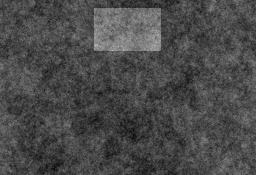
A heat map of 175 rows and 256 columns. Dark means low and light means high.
The field is mottled with small blotches. The top middle is the ninth with the highest average. On average the colour sits 30% of the way up the scale. An odd patch, higher than its surroundings, sits in the top middle.
